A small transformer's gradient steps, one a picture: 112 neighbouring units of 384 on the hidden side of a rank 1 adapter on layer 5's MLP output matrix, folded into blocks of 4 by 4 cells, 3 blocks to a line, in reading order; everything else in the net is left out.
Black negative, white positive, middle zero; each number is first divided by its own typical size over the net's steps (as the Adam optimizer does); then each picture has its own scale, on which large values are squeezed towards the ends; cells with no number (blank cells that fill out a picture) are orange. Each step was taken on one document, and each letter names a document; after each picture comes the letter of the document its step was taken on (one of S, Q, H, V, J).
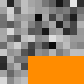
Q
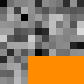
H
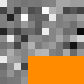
H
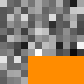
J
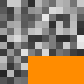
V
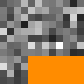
J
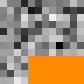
J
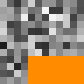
V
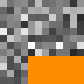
J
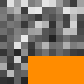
Q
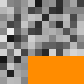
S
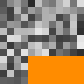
V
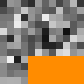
S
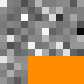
H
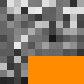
Q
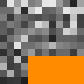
Q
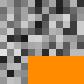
S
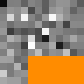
H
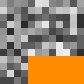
S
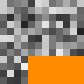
S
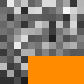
Q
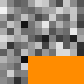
S
